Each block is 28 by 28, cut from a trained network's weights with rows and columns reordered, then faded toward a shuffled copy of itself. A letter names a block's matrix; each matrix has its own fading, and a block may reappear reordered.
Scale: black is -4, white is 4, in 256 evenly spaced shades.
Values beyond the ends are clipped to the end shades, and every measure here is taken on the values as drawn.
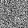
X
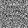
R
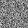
R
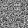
R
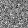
X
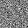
X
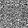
R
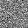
R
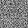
R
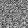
R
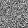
R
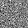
X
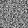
R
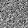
R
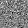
X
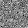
X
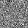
R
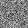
R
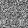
R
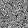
X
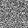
R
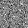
X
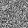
R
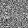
R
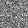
R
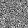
X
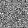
X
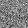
X
